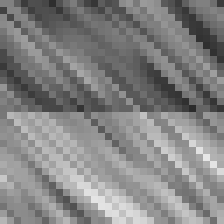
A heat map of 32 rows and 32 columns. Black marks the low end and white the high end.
Seam: horizontal, 50% of the way down, the bottom part higher. Grain: diagonal, down to the right. Ninth with the highest average: bottom middle. Calmest part: top middle.
